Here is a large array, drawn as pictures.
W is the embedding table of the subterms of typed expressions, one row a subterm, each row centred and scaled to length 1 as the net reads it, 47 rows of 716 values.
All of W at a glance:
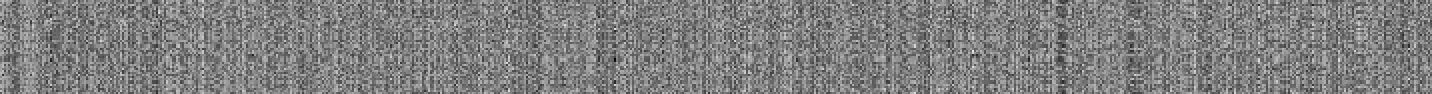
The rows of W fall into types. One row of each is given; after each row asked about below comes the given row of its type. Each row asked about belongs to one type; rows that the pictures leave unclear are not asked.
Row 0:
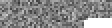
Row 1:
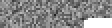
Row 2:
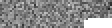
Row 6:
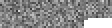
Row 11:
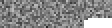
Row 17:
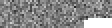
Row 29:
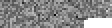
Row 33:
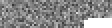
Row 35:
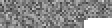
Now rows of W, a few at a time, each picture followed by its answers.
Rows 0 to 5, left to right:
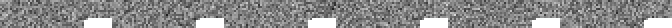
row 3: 29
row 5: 1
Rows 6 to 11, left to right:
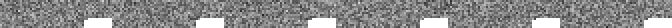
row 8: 11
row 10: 2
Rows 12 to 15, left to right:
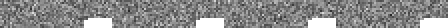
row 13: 6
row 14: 0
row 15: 2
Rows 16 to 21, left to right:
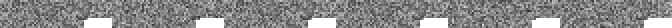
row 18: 0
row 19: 0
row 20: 11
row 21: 29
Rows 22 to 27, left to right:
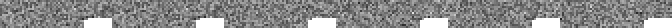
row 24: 17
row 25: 35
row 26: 0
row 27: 6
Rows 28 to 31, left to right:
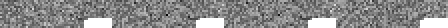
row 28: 29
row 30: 29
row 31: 1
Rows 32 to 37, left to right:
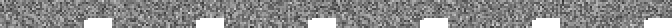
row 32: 35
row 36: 6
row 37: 2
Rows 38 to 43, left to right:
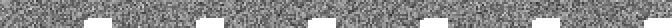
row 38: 1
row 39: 0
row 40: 1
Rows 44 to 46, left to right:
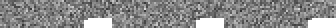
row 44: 29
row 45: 2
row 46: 1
